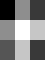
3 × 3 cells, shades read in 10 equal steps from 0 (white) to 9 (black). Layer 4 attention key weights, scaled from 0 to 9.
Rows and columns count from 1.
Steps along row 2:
down up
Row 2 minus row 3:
-2 -2 -5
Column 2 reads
4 0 2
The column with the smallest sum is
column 2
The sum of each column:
19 6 16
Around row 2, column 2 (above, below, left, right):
4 2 4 2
